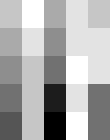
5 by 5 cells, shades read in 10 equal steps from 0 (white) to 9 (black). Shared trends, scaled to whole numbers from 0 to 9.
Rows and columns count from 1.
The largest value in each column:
6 2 9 1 5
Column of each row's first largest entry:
3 3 3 3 3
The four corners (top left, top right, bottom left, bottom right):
2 2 6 5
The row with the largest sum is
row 5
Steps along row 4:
down up down up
